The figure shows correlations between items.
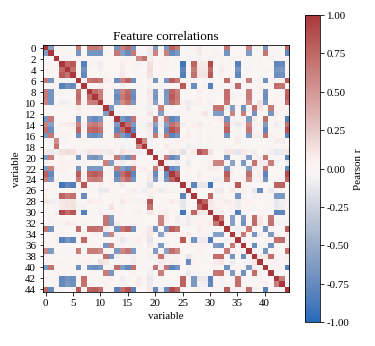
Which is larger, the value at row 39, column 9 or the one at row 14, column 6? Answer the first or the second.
the second
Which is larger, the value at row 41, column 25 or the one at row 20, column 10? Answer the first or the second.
the first
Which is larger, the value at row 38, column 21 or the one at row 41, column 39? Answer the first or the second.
the first
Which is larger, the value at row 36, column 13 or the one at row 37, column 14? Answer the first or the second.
the second
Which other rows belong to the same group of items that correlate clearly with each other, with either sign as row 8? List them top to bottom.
0, 1, 6, 9, 10, 13, 14, 15, 16, 20, 22, 23, 24, 33, 37, 40, 44
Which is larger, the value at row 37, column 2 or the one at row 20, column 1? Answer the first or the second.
the second
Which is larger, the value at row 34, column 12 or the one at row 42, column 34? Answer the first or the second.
the first
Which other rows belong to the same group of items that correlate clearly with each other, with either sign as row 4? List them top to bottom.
3, 5, 7, 25, 27, 30, 35, 42, 43
